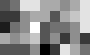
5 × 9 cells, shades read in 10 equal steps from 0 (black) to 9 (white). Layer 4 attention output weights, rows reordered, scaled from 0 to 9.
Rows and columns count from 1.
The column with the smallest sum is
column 1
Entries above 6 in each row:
3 2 2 1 1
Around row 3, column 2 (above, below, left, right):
2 5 1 5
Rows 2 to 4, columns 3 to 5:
5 6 6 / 5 9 3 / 6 7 3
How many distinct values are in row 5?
7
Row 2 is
2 2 5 6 6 3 6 7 8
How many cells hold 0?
1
